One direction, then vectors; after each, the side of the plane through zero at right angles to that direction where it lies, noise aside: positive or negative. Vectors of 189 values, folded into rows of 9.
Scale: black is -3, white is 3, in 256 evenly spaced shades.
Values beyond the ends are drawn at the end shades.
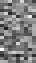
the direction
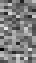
negative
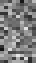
negative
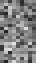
negative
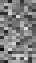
negative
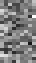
negative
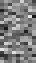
positive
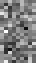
positive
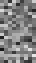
negative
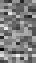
negative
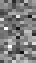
negative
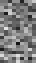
negative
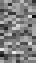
positive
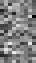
positive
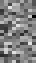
positive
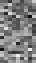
negative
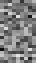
negative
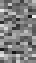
negative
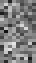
negative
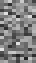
positive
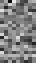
negative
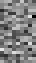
positive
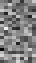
negative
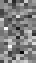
negative
